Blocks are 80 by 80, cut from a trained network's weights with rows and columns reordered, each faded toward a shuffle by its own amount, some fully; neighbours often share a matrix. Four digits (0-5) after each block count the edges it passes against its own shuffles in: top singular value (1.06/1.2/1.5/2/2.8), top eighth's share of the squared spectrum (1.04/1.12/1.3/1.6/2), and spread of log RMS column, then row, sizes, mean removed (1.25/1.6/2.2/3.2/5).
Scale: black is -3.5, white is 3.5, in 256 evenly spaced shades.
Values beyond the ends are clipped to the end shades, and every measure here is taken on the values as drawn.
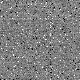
1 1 1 0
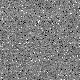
1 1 0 0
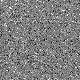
0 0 0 0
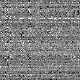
4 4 3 2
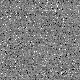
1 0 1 0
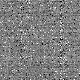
2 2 2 0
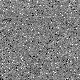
0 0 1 0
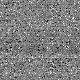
2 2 2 0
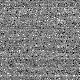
3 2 2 1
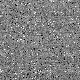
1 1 0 0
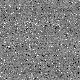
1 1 0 0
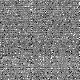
3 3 2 1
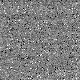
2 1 1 0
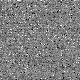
1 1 0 0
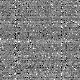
3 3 3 1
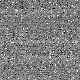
2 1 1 0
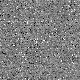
1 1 0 0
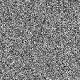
2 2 1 0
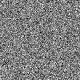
2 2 0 0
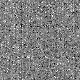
2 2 0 2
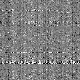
3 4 0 3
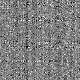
3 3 0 3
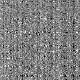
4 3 1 3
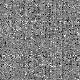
2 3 0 2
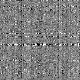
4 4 0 3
